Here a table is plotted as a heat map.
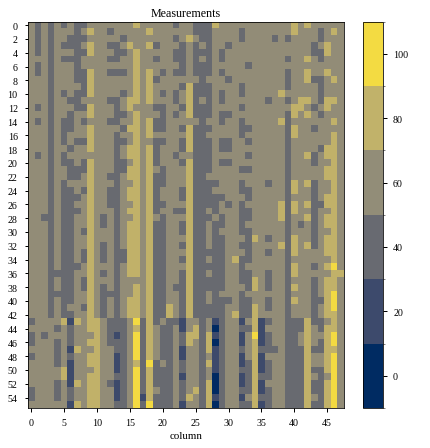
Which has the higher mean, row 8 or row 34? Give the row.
8
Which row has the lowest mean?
43
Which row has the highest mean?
16
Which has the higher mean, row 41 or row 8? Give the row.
8
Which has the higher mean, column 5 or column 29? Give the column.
5
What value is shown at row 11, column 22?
40
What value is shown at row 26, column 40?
80
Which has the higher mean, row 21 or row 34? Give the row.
21
